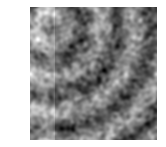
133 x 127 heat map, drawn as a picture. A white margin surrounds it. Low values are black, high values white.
Neither half mirrors the other. No lone cell stands out from its neighbours. Rings spread out from the top left. A vertical seam about 20% of the way across splits the table, and the left part is higher. The histogram is bell-shaped.
